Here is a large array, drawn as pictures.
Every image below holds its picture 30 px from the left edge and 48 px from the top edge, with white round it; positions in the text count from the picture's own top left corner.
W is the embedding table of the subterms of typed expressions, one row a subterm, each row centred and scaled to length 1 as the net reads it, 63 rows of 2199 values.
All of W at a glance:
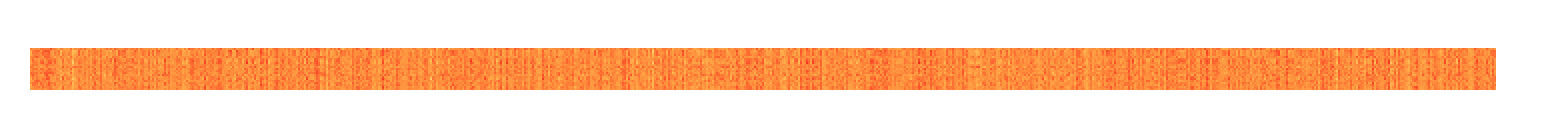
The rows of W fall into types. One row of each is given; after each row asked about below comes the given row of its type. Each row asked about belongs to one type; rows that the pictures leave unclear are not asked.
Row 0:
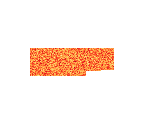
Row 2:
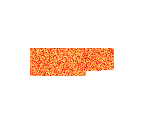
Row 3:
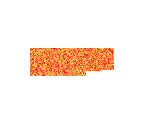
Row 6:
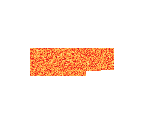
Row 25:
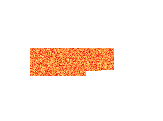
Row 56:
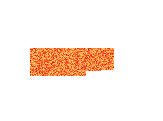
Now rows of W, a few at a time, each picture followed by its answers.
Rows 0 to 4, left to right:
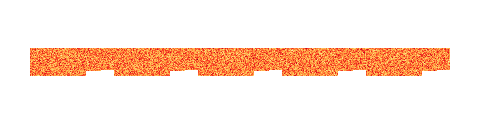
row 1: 0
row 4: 6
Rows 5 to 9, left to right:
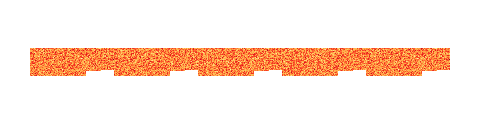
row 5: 6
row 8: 56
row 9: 6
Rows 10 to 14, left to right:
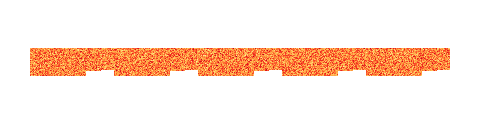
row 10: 56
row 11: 6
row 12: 2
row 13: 3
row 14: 2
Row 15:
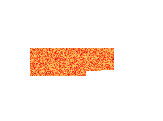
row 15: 0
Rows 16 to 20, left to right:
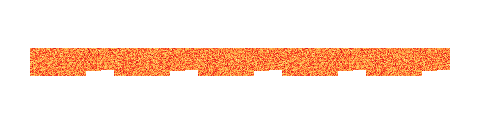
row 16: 25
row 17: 56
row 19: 25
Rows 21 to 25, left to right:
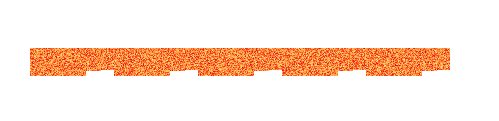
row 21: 6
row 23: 0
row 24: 3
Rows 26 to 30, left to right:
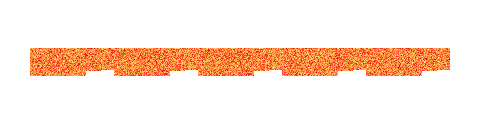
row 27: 25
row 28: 25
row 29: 2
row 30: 2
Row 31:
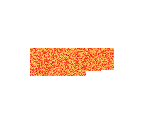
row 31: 56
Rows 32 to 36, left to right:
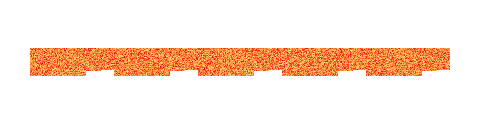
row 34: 3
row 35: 25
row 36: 0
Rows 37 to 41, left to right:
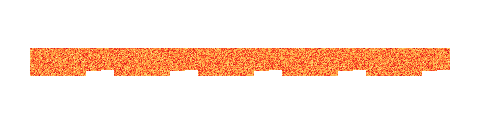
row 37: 2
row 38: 3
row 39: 3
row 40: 3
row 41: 25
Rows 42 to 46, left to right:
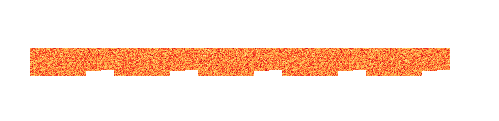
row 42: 25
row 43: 56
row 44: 2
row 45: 25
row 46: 56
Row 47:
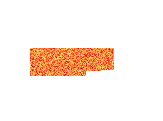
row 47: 6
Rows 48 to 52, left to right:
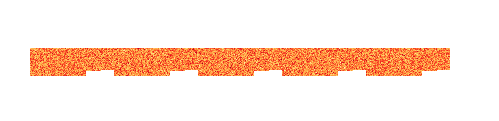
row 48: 6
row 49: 3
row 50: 2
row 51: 3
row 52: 56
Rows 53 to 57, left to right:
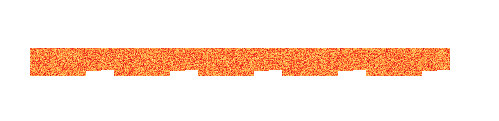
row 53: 2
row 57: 25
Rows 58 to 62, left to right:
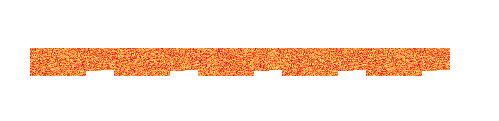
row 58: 0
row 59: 6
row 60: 25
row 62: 0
